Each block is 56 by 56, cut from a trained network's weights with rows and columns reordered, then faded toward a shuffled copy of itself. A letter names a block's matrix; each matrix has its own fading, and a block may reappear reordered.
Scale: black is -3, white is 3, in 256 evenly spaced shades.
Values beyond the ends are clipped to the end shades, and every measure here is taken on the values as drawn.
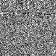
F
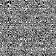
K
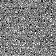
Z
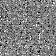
Z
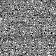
Z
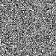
F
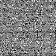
K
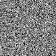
F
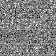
Z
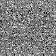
Z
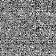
K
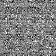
K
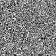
F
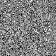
F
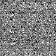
K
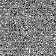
Z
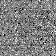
Z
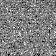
Z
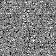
Z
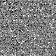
Z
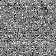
K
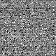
K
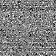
K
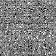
K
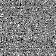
Z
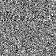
F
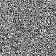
F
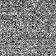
K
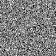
F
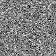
F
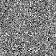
F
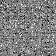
Z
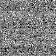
K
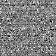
K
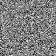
F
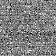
K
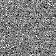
Z
